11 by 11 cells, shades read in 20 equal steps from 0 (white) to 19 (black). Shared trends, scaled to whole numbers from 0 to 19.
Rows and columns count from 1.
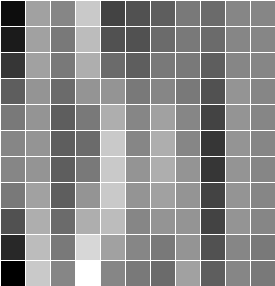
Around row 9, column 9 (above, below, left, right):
14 13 8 8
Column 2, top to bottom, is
7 7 7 8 8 8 8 7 6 5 4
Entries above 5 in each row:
10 10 11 11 11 10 10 10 10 9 9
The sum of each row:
116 115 111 106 102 100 97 95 97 100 100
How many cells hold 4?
5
